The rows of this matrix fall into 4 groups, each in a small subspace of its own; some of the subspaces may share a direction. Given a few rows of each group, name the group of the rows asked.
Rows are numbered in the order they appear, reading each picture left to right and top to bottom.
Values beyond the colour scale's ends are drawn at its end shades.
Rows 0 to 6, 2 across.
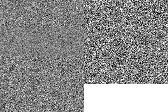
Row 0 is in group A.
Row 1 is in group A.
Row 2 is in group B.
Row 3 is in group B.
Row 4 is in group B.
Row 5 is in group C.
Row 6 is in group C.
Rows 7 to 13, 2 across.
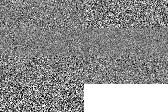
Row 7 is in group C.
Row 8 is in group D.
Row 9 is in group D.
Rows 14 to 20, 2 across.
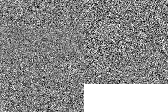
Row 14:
C
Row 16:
D
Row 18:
A
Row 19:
D
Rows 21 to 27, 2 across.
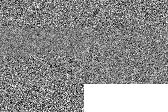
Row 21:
C
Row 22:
B
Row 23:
C
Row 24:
C
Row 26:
C
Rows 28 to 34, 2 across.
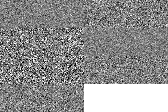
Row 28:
B
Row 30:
A
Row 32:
A
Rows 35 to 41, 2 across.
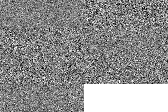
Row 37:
D
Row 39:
A
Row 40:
D
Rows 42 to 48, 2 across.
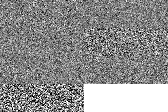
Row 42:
A
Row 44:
B
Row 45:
B
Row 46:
D
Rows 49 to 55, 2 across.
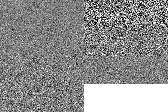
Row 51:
C
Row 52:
C
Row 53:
A
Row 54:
D
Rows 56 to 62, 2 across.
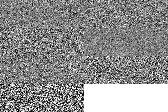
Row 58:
D
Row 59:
B
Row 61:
D
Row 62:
C
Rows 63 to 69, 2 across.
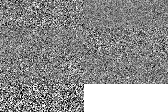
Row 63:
C
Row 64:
A
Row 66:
D
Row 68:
A
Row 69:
A
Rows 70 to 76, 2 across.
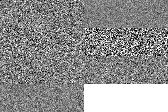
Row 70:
B
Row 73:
C
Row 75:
C
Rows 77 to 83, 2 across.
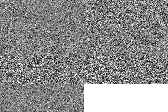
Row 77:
D
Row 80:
B
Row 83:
C
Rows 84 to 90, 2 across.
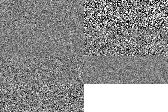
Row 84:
D
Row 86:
B
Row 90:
A
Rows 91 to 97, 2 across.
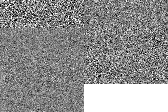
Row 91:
D
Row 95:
C
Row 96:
D
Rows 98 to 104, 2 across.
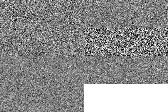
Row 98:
D
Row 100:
B
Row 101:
C
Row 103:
A
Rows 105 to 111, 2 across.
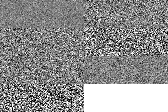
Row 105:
A
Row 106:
D
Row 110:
C
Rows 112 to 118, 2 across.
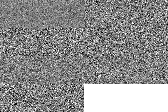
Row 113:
C
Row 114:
A
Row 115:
B
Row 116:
B
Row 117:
D
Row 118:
D
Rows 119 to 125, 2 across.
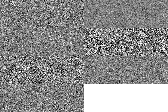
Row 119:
C
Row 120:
B
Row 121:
B
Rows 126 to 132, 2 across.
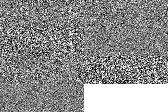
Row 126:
A
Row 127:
C
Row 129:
D
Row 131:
B
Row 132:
A
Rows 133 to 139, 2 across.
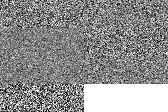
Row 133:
C
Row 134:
B
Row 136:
A
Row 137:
C
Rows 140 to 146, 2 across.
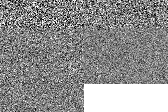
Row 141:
B
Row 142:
B
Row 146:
D
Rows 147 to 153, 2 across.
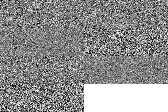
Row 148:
B
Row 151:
A
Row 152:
A
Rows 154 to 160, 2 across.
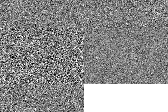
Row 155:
A
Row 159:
C
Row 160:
D
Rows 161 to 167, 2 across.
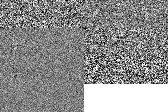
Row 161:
A
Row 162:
B
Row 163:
D
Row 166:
B
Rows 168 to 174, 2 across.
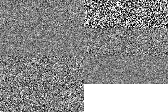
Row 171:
A
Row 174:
A
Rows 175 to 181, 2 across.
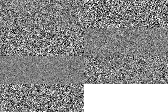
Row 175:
D
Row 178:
C
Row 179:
A
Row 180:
D
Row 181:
C
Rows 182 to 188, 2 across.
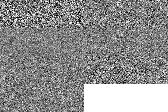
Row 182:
D
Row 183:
A
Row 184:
B
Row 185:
C
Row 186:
C
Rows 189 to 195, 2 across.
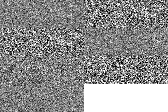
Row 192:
A
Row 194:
C
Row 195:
B
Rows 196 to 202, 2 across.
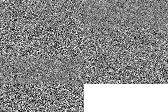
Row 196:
D
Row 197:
C
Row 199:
B
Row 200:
D
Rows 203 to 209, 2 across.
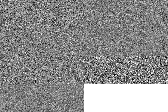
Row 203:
C
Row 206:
D
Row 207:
D
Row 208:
C
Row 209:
C
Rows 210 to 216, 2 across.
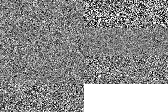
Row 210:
A
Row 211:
D
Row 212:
D
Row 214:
D
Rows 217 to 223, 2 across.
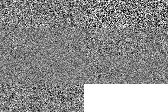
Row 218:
B
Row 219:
D
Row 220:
D
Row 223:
B
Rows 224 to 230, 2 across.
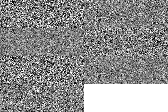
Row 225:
D
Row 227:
A
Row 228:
C
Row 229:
D
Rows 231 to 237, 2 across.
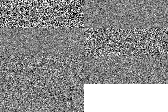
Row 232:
B
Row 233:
A
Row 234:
D
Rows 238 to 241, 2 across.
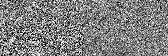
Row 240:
B
